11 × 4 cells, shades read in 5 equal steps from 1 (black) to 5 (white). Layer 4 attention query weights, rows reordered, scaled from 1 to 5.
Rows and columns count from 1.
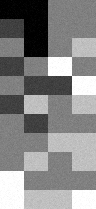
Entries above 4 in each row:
0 0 0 1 1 0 0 0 0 1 2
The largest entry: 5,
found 5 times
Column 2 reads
1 1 1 3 2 4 2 3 4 3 4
